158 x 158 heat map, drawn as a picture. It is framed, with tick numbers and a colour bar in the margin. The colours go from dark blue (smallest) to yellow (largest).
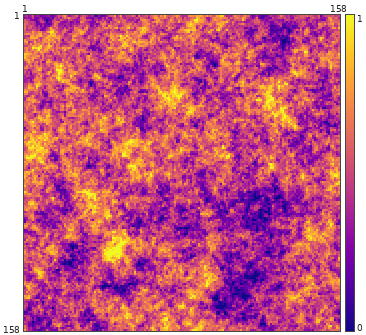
Average level on the scale: 50%. Odd rows or columns: none. Histogram: bell-shaped. Grain: blotchy.
